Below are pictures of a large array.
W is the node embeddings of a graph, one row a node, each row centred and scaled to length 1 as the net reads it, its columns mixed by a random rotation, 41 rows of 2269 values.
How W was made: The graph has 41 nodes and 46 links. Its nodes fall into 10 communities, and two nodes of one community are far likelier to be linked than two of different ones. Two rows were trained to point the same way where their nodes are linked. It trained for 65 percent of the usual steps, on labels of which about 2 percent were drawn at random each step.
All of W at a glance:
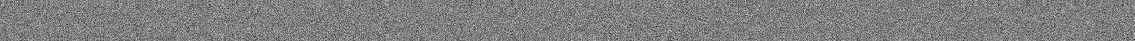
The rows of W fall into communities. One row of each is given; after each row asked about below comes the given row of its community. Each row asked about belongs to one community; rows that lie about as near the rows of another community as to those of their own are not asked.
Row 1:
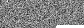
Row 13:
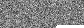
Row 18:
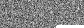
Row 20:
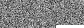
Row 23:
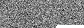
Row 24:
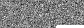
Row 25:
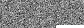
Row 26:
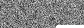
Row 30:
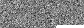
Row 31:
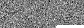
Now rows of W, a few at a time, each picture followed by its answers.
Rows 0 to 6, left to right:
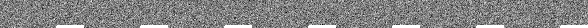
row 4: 25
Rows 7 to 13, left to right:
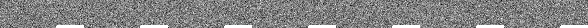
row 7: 23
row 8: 20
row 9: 13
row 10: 30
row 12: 24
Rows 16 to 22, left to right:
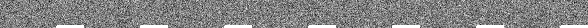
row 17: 23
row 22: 31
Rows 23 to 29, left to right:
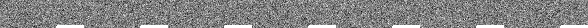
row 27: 30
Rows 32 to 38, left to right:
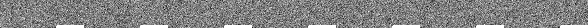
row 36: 26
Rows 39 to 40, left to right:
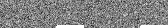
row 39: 1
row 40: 18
